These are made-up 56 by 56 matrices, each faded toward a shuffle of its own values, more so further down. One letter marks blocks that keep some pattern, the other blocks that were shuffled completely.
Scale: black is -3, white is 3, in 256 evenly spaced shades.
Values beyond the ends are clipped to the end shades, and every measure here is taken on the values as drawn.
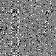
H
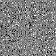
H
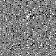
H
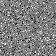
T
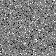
T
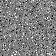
T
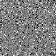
H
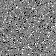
T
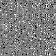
H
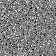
T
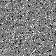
T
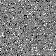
T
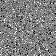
T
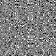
H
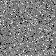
T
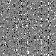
H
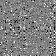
H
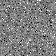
T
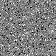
T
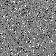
T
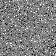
T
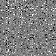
H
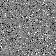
T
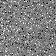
T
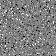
T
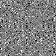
H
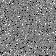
T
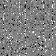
H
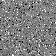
T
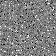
T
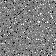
T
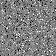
T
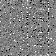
H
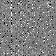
H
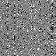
H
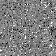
H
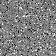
T
